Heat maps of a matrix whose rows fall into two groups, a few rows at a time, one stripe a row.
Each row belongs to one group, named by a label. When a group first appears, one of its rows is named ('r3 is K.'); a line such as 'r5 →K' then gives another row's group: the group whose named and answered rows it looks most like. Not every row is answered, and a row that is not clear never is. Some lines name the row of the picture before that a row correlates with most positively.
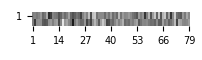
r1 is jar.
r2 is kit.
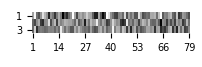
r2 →kit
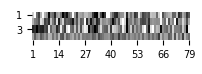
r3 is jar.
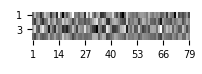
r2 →kit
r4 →kit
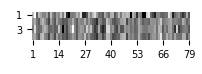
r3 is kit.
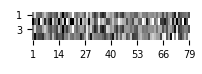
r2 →jar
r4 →jar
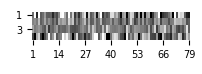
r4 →kit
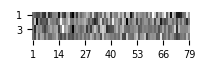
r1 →jar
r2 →jar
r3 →kit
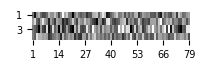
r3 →jar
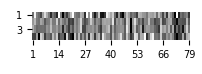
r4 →jar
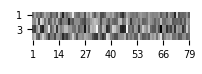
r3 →kit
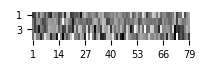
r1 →jar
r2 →kit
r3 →jar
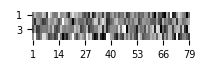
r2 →kit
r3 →jar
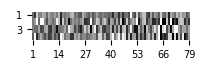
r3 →jar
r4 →jar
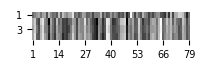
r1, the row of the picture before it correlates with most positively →1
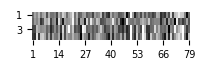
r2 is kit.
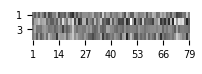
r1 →jar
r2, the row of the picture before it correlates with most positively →1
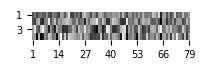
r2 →kit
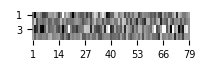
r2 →jar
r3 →jar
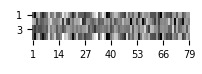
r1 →kit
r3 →jar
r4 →kit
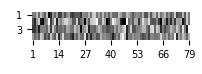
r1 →jar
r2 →kit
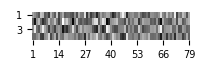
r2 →kit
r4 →kit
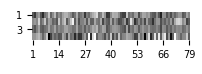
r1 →kit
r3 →kit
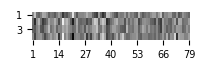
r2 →kit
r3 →kit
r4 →kit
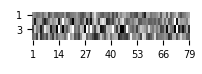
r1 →jar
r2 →kit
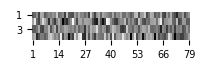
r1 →jar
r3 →kit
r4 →jar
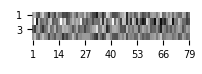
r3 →kit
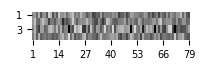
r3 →jar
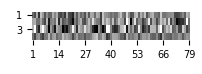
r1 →jar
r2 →jar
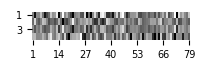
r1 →kit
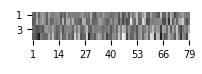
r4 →jar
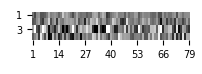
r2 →kit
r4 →jar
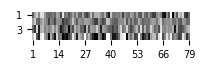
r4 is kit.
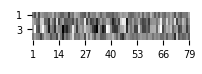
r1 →jar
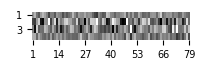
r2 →kit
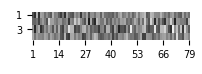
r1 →jar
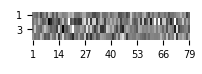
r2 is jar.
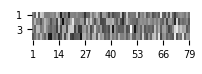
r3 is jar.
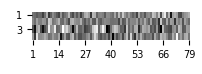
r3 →kit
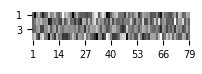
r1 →kit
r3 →kit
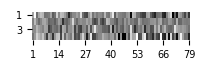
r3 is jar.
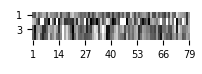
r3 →kit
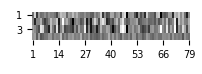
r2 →kit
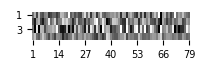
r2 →kit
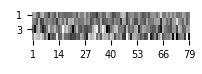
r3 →kit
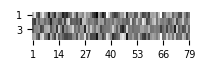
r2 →jar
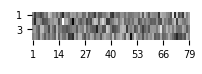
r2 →kit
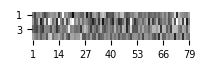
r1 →kit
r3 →jar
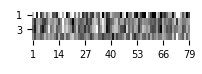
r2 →kit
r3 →kit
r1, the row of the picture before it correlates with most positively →2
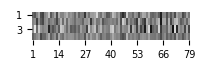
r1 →kit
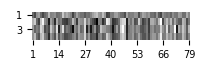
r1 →kit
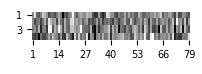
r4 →jar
